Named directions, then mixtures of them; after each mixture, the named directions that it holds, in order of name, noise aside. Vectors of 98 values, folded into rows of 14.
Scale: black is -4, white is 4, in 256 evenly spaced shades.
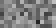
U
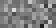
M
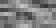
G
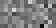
M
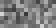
G, M, U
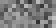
M, U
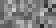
G, M, U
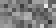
G, M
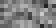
G, M, U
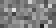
M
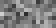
G, U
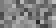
U
